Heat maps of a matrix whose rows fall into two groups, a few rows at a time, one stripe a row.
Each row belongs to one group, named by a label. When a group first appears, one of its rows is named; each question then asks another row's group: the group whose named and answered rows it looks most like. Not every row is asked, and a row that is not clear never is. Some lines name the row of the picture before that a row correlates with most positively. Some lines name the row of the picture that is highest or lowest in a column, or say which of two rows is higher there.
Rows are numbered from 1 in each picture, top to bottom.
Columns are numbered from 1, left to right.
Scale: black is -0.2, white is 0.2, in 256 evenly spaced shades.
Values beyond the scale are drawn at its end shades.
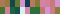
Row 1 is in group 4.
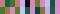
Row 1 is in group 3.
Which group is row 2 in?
3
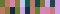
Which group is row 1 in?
3
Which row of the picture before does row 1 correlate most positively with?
2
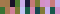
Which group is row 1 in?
4
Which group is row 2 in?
3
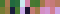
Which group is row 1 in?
4
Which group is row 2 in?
4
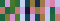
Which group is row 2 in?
3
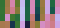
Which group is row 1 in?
3
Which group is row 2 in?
3
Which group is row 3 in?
4
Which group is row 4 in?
4
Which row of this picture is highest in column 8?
4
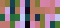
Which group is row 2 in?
4
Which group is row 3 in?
4
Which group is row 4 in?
3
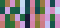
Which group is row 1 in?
3
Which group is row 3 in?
3
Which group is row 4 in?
3
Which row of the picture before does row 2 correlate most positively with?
3
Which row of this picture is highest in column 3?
1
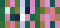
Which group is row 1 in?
3
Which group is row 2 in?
4
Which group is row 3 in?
4
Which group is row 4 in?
3
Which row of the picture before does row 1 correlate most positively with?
1
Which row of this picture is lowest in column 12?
2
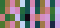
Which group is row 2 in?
3
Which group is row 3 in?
3
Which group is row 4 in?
3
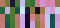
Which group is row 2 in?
4
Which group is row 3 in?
3
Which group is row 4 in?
3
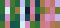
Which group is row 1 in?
4
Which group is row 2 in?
4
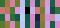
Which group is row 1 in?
3
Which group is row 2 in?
3
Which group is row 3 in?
4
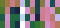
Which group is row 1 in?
3
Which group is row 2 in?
4
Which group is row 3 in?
4
